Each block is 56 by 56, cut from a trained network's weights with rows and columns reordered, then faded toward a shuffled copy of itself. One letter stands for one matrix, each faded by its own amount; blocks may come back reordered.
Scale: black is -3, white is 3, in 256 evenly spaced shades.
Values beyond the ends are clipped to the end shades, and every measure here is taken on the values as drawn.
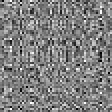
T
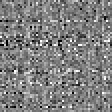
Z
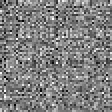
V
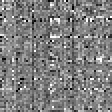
Z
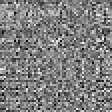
V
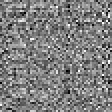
V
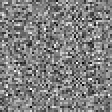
V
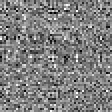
V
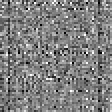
Z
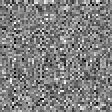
V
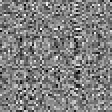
T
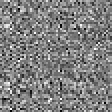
V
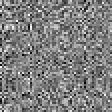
T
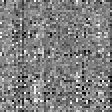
Z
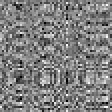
T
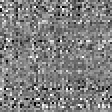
Z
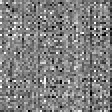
Z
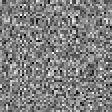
V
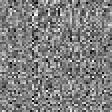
T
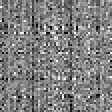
Z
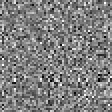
V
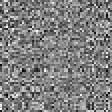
T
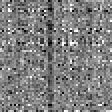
Z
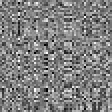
T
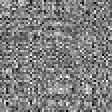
V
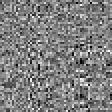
T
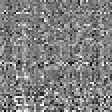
Z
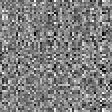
T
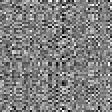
T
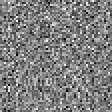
V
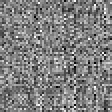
V
